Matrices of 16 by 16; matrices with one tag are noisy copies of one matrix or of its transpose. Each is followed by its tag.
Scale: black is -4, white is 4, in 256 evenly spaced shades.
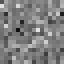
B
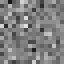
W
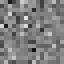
W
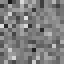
W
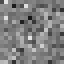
B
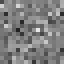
B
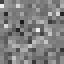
B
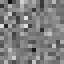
W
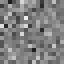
W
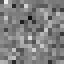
B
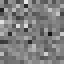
W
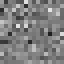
W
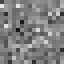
B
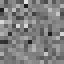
W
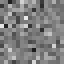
W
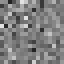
W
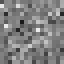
B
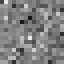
B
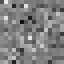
B
